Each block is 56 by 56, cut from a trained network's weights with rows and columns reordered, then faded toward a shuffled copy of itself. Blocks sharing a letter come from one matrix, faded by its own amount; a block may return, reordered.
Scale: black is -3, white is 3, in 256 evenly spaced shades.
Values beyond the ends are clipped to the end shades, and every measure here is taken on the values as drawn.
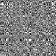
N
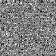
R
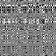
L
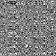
N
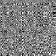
N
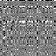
L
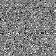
R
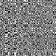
N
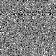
R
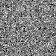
R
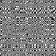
L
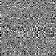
N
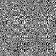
N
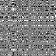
L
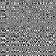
L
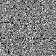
R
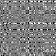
L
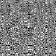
N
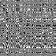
L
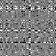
L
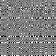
L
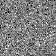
R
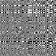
L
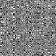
N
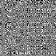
N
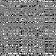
L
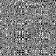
N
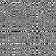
L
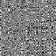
N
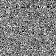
R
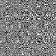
N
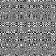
L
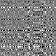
L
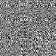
N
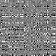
L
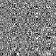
N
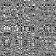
N
